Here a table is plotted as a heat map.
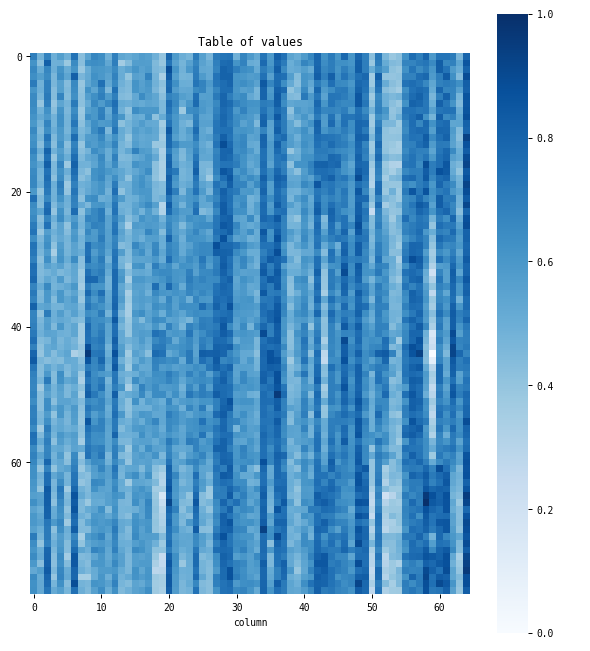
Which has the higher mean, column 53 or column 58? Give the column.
58
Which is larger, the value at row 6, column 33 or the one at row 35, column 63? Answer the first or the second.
the second
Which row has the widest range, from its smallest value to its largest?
44
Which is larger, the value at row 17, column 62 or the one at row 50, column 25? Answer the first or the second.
the second
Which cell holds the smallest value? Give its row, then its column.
44, 59
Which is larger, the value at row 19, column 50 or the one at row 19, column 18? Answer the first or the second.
the second
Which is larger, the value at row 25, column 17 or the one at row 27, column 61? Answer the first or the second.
the second
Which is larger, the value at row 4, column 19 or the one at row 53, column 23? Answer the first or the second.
the second
